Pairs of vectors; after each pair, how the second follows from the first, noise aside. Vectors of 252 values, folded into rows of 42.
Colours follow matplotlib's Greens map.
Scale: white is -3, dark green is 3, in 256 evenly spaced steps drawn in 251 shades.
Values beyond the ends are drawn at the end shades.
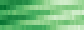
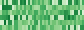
sign-scrambled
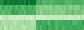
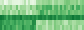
negated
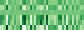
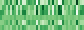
reversed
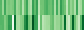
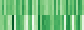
negated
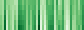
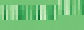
partly zeroed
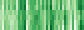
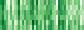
reversed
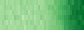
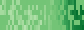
partly zeroed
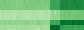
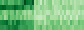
reversed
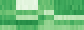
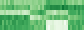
reversed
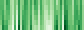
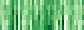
negated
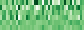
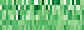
negated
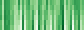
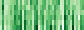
negated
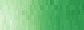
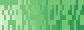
partly zeroed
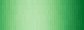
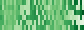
sign-scrambled
